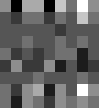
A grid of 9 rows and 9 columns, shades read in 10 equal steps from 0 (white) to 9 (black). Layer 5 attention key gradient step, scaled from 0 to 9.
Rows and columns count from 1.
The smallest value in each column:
4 4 3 3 4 2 5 0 4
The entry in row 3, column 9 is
6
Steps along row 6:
down up same down up down up down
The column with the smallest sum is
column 8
